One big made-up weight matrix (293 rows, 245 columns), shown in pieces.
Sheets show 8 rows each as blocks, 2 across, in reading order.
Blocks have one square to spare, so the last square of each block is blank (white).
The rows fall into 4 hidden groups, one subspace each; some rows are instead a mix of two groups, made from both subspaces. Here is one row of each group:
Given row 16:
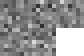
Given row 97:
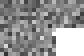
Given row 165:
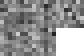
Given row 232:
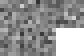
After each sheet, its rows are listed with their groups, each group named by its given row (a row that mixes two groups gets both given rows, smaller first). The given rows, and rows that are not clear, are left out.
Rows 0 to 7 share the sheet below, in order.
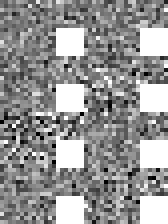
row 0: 232
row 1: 16 and 97
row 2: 165
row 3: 97
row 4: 16
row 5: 165
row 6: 165
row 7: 165
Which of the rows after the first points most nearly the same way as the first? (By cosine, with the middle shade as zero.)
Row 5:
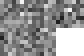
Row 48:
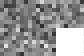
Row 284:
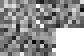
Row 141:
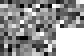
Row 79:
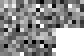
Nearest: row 48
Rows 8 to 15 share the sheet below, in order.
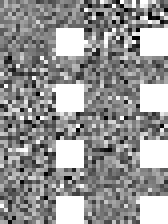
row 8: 16
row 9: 232
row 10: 97
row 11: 16
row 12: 232
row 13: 232
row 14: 165
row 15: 97
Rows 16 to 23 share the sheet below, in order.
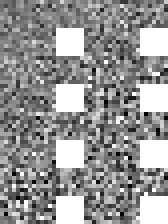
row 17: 16
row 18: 16
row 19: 232
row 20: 16
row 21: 16 and 165
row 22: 97 and 232
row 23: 16
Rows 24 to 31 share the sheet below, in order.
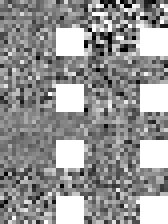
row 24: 165
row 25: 97 and 232
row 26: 232
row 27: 97
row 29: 165
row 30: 16 and 165
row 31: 97
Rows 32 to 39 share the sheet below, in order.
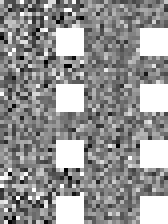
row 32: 165
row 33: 16
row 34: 165
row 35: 165
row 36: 232
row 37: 16
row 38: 165
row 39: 16
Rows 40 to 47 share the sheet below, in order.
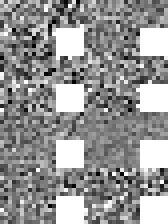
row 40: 16 and 165
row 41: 97
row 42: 97 and 165
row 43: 16
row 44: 16
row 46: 232
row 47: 232
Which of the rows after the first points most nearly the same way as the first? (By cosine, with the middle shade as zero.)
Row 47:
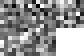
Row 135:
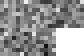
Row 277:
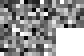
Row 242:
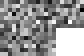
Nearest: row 277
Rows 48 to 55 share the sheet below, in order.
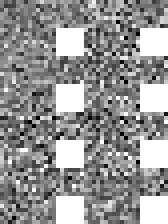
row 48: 16
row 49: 97
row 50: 165
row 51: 16
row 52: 232
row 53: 16
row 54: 165
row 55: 232
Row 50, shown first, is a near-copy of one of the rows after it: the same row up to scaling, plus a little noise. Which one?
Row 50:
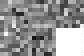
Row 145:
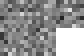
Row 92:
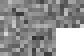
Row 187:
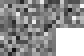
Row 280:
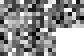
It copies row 92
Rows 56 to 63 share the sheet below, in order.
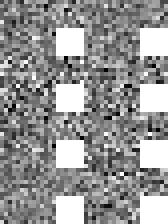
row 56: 165
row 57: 232
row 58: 165
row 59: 165
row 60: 165
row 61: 97 and 232
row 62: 97
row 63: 232
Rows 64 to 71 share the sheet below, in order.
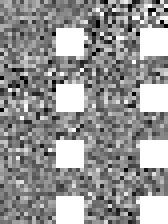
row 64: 97
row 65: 165
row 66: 97
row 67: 232
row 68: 232
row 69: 16
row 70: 16 and 165
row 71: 16
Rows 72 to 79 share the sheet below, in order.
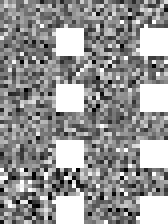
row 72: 16
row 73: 16
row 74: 232
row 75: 165
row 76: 232
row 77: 97 and 165
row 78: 165
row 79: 16
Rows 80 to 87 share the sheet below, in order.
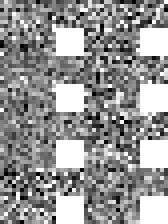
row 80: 97 and 232
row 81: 16
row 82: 97
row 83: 165 and 232
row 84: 165
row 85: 16 and 232
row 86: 16
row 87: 16
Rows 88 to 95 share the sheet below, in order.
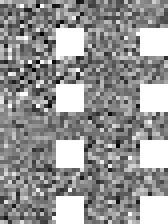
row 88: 232
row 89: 97
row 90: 232
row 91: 16
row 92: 165
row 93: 16
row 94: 16
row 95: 16
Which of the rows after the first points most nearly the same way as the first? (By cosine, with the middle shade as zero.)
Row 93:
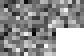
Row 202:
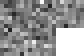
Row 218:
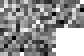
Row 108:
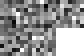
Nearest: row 202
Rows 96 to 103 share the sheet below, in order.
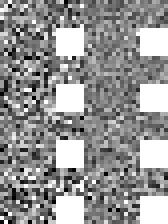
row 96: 165
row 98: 16
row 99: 97
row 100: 165 and 232
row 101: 232
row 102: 97 and 165
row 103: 16 and 232
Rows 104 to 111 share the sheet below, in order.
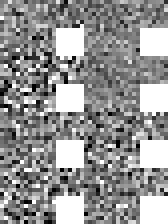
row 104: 165
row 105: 16
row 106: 16
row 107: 97
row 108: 165
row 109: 16
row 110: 16
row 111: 165
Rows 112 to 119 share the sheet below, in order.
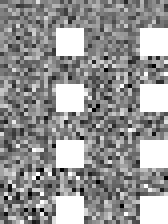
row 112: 16 and 232
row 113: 16 and 165
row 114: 16
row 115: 165
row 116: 165
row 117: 16
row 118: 16
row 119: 97 and 232
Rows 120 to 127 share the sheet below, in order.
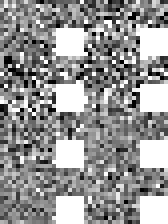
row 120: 16
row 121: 97
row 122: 97
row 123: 232
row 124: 232
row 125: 165
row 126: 16
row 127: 16 and 232
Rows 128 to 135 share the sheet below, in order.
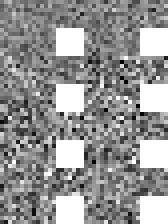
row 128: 97 and 232
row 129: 165
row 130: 97
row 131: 16
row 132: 165
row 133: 232
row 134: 16 and 165
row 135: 16
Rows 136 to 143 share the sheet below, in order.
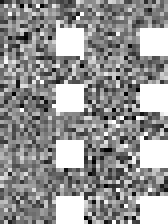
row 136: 232
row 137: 16
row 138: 16
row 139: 97
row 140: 232
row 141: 232
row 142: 165
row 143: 97
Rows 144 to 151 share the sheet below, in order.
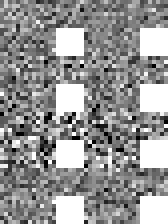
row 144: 16
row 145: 165
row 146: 165
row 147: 165
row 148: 16 and 165
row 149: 97
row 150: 97
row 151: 97 and 232
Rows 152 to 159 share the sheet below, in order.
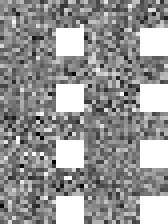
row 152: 165
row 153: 165
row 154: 232
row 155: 97
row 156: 16
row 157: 165
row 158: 165
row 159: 97
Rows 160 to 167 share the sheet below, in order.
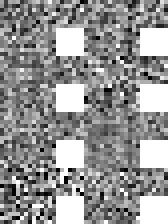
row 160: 16
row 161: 16 and 165
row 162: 165
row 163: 97 and 232
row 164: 97
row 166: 165
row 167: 16
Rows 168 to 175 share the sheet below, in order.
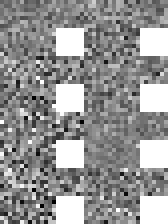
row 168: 97
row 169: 97
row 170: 16
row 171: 232
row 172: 16 and 232
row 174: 97
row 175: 16
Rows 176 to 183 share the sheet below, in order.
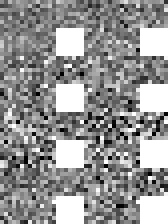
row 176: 232
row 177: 16
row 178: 165
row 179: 16
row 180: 97
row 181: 16
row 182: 97
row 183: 165
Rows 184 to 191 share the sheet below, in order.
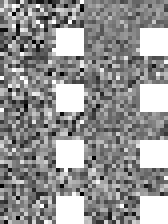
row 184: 16
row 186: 97
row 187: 165
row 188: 16
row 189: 97
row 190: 165
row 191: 97
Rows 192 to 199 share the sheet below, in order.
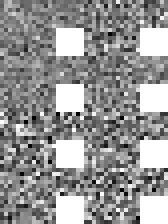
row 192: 97
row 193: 232
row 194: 165
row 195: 97
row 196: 165
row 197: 232
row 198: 232
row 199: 16
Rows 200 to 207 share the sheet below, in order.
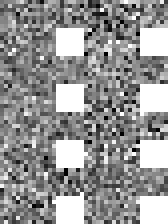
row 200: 165
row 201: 16 and 97
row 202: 16 and 97
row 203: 97
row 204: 16
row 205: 232
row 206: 165
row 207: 97
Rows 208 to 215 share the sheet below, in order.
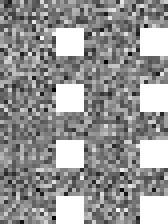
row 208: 97
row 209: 97 and 232
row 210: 97
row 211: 232
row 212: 232
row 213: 165
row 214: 16
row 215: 16
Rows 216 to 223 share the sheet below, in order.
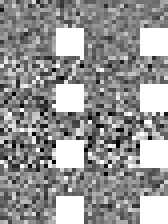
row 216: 232
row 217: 232
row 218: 16
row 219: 16 and 165
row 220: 97
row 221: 16
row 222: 16
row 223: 232
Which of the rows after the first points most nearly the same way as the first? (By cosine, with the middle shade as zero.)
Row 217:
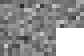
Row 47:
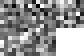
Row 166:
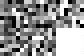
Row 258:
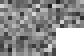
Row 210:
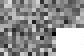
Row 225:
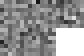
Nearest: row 258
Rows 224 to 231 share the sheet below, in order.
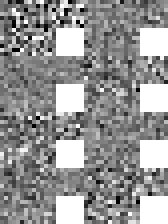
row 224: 165
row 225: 232
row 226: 97
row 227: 165
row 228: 232
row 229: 165
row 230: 16 and 97
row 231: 16
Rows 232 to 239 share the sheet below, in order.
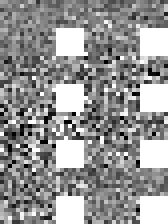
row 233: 97
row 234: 97
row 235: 232
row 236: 165
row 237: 16
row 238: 232
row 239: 97
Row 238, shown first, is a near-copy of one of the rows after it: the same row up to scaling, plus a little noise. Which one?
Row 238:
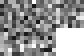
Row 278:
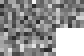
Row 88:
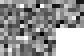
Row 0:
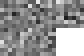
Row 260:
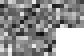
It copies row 278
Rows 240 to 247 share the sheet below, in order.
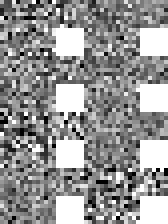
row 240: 97 and 232
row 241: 97
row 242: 16
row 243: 97
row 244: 165
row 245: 97
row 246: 165
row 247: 16 and 165
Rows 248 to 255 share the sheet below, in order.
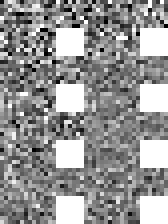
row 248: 165
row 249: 165
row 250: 232
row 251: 232
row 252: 165
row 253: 232
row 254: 97
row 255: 16
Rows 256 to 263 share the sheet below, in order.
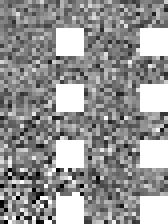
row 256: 165
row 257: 16
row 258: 232
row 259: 165
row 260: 232
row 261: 232
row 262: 165
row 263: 97
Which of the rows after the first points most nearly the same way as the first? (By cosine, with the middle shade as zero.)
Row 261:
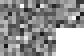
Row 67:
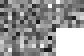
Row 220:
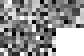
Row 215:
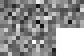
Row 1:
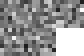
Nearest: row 215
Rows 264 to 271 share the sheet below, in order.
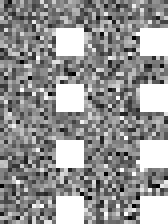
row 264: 97
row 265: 97 and 232
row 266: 232
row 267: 16
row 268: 97
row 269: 16
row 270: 165
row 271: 232
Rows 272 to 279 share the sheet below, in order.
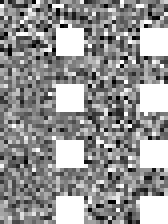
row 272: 232
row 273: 232
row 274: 232
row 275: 16
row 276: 97
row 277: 16 and 97
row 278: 232
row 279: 16
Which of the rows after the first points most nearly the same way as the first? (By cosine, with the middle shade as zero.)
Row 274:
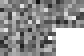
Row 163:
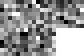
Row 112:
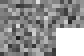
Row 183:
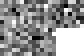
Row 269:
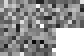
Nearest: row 163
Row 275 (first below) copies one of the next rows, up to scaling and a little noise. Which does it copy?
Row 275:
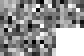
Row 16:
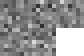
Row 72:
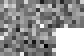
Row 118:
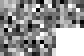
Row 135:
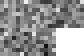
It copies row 118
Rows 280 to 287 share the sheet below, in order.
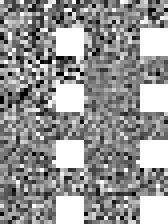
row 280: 165
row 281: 165 and 232
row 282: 232
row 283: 165 and 232
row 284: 16
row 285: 16
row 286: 165
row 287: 165
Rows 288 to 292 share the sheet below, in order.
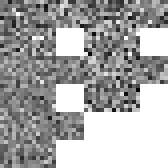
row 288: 165
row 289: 97
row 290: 16
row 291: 97
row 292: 232
